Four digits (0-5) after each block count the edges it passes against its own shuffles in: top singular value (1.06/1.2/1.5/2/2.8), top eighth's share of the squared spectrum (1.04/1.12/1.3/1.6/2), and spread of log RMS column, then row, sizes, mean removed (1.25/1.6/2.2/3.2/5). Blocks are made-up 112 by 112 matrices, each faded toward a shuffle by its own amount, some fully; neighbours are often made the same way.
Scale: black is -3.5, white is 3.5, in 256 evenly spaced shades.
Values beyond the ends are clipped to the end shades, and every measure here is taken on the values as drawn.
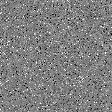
3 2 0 1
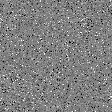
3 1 0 0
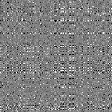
5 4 3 4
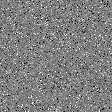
1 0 0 0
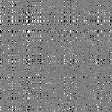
5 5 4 3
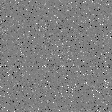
3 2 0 0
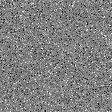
0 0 0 0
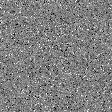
1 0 0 0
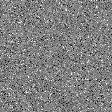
2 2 0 1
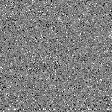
3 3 0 2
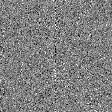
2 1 2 0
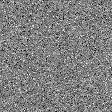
0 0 0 0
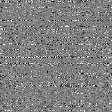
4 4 0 4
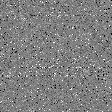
2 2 0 1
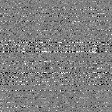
4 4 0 4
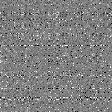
4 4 1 3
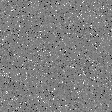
0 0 0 0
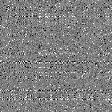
4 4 2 3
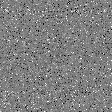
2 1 0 0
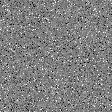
2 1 0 0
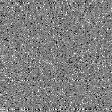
4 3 1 2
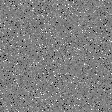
0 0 0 0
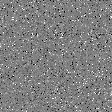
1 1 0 1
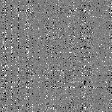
2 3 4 3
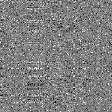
4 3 2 2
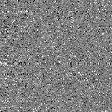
4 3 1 2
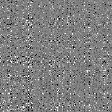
4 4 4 3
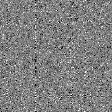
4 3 2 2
